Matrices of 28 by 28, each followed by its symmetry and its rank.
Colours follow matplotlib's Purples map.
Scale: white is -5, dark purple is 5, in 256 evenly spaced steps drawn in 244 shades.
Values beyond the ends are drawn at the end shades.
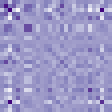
symmetric, rank three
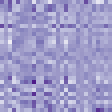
neither, rank three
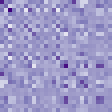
symmetric, rank three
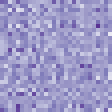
neither, rank five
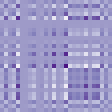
symmetric, rank one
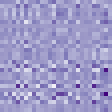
neither, rank three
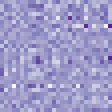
neither, rank five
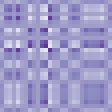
symmetric, rank one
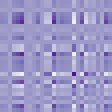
symmetric, rank one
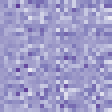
neither, rank five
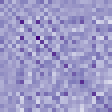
symmetric, rank five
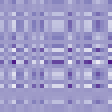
neither, rank one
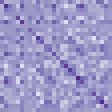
symmetric, rank five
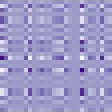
neither, rank one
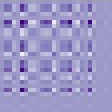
symmetric, rank one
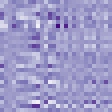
neither, rank three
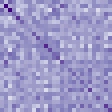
symmetric, rank five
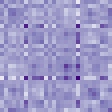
symmetric, rank three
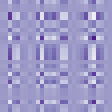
neither, rank one
